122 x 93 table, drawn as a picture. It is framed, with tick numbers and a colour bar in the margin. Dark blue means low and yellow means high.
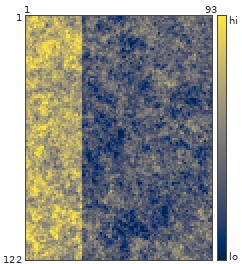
The field is mottled with small blotches. There are no regular stripes. The left part is higher, up to a seam about 30% of the way across.
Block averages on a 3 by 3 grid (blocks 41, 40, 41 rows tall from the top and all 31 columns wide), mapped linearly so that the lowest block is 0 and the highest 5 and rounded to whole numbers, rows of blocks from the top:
511
500
501
